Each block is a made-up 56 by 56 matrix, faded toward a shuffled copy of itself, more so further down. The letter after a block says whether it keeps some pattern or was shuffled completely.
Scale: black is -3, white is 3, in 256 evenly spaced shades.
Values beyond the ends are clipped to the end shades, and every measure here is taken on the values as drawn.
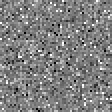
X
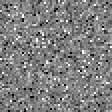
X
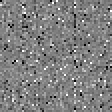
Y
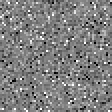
X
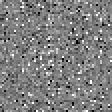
Y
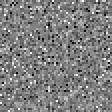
X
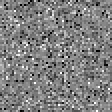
Y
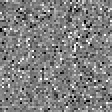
X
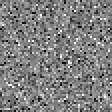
X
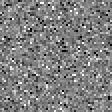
X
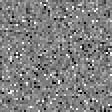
X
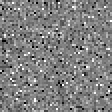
X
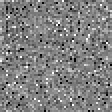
Y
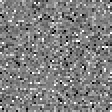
Y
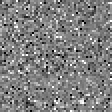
Y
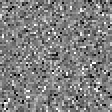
X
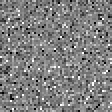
X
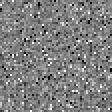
X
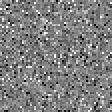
X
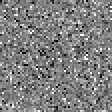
X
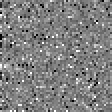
Y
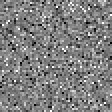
X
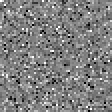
Y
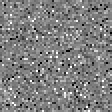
X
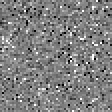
X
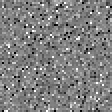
X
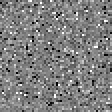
X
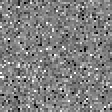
Y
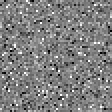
X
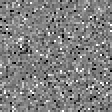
X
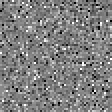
Y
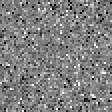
X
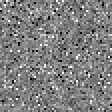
X
